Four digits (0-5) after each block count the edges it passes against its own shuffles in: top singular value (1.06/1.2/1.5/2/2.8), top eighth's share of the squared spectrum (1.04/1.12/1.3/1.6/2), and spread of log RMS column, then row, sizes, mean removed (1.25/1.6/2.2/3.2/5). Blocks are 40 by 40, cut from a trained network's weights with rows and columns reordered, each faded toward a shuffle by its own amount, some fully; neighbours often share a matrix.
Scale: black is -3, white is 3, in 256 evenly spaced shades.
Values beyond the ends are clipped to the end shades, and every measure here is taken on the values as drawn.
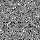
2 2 0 1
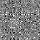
3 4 1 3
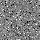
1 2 0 0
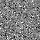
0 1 0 0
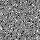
0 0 0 0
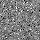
0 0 0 0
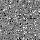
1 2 1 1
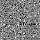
2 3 1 1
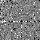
2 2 1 1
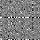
4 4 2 2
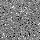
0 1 0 0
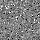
0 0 0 0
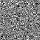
2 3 0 2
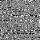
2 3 0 3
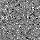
1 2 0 1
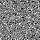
0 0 0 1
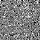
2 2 1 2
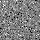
0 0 0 0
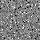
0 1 0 0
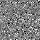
1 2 0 2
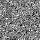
2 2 0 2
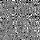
3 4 2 2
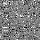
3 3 1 2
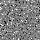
0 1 0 0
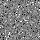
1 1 0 0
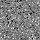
0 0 0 0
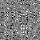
3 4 2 2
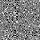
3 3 2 1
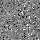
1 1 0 0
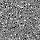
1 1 0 0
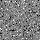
0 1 0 0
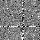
3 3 1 1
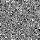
2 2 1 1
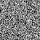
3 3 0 1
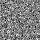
1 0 0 0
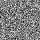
1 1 0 0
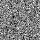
0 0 1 0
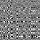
4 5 2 3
